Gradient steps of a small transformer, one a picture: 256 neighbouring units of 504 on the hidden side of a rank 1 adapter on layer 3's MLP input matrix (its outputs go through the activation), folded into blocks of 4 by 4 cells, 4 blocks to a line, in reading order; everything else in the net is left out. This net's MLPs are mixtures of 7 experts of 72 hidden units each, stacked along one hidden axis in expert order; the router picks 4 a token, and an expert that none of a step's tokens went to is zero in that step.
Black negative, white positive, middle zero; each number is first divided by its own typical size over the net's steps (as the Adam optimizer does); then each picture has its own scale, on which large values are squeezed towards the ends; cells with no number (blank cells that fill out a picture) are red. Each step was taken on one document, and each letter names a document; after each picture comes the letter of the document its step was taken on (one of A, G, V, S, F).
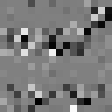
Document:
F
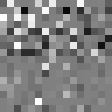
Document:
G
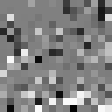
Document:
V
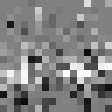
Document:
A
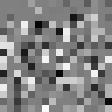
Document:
A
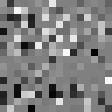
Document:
G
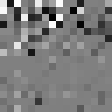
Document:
G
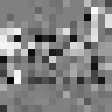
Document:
A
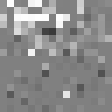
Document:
G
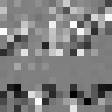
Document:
F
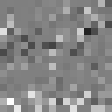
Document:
V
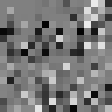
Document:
V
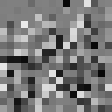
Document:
A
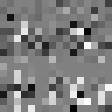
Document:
F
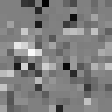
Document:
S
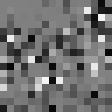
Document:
V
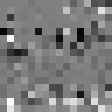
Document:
V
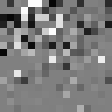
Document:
G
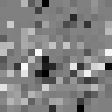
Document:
S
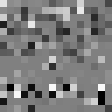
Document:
G
